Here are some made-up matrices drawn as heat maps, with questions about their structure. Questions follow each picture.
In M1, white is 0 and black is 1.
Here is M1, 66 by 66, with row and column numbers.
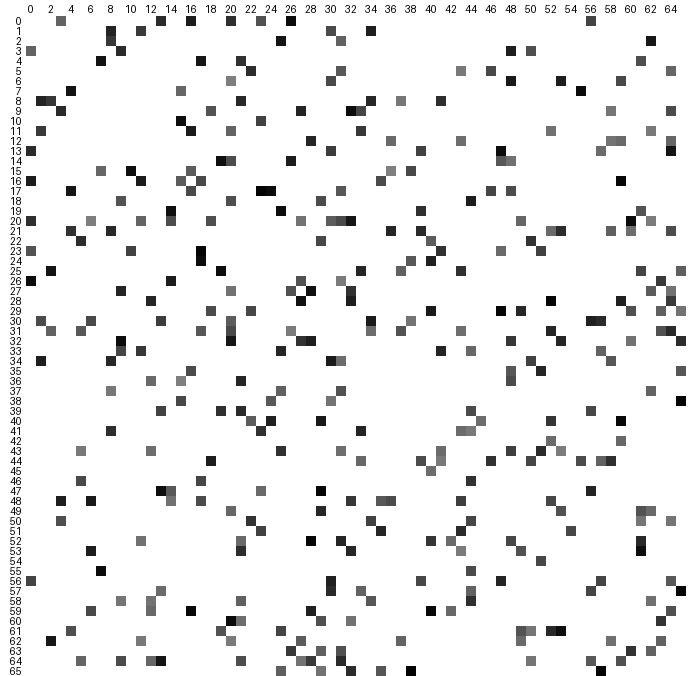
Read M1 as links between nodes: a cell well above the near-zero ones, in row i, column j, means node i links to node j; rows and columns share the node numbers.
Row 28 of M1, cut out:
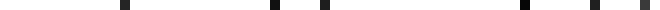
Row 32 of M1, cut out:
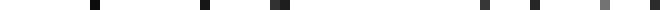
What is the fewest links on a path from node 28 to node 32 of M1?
1
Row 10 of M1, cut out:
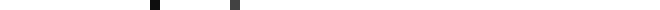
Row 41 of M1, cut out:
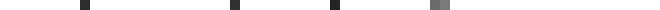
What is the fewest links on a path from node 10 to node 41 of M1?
2
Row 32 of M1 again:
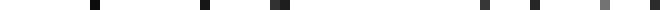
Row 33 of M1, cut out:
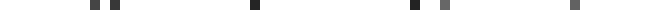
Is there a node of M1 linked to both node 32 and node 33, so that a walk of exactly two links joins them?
yes
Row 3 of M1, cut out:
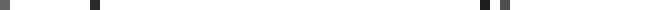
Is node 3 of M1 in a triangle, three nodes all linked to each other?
no
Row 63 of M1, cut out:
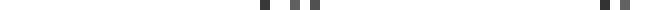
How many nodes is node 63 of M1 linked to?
5
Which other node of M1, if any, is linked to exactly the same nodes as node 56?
node 13
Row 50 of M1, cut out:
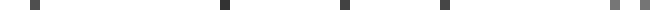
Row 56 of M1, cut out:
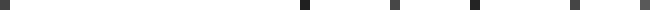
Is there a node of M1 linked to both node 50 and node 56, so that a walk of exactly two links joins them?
yes
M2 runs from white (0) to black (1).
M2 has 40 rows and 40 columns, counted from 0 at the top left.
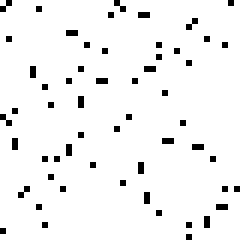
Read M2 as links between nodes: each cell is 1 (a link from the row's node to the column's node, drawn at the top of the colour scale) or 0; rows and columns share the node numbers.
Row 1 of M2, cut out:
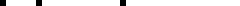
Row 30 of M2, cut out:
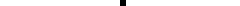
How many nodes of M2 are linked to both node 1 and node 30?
1
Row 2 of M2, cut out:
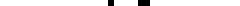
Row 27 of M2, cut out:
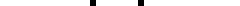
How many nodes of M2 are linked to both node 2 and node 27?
1
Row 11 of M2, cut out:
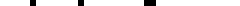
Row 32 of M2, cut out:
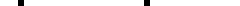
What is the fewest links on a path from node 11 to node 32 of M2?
2
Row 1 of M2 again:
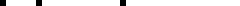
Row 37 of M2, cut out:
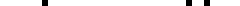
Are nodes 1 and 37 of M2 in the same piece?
yes
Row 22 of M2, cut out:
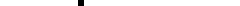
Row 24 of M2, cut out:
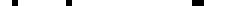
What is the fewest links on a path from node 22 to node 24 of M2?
3
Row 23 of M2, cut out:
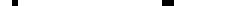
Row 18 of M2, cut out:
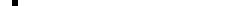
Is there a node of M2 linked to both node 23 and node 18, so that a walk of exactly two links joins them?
yes
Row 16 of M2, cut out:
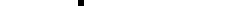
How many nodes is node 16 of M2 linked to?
1
